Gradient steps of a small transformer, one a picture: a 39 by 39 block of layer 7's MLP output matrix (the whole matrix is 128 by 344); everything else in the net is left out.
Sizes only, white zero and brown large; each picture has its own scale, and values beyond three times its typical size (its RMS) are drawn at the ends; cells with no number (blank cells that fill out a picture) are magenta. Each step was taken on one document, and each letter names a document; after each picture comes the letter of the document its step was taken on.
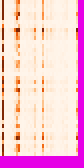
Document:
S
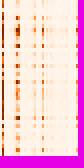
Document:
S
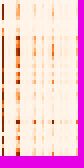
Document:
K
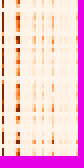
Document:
K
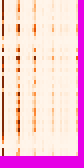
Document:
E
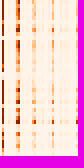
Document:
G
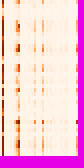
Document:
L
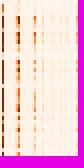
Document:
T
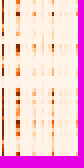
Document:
K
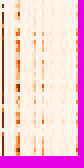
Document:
L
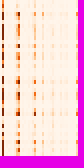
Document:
T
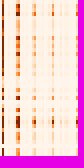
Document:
G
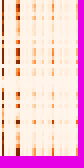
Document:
K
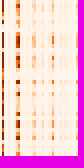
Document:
K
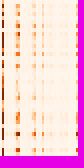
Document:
L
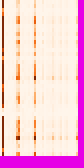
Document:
T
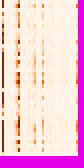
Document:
L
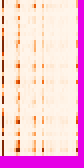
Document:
L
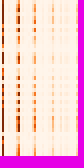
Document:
E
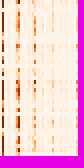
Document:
T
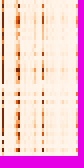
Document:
S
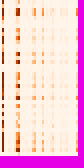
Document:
E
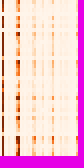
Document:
G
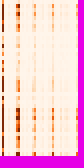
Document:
E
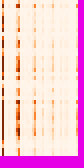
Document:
E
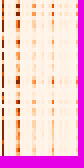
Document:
K
